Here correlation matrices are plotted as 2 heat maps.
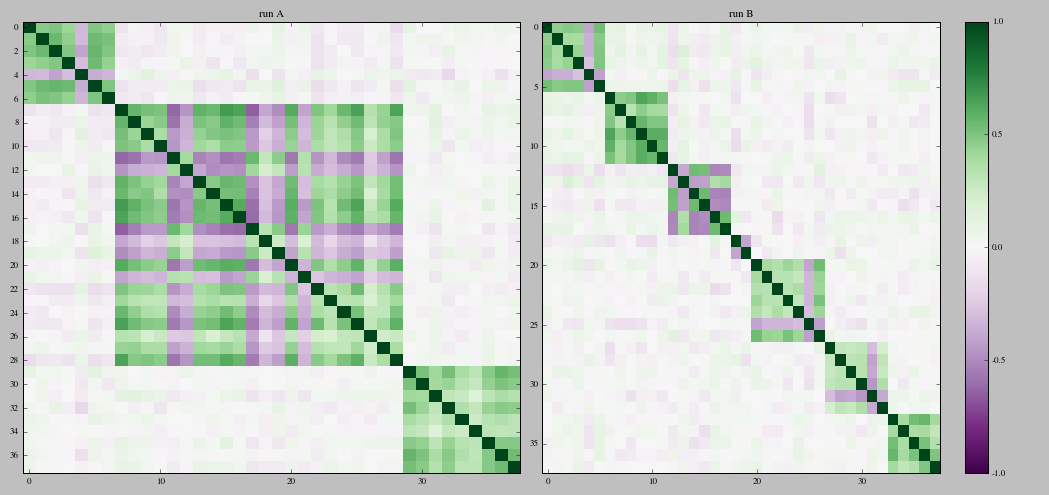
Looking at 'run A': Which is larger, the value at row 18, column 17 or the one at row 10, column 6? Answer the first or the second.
the first
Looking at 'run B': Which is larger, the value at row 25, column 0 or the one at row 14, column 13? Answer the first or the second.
the first
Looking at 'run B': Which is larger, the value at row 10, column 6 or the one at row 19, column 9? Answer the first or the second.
the first
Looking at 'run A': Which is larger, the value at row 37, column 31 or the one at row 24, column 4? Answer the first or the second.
the first
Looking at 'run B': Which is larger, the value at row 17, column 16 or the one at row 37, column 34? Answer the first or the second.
the first
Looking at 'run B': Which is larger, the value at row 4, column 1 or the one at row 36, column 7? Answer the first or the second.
the second
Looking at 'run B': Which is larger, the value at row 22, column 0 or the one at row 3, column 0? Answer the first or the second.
the second
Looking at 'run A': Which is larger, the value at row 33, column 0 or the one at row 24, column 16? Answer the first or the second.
the second
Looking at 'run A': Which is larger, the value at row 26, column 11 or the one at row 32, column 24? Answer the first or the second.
the second
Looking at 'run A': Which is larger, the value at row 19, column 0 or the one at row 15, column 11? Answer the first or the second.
the first
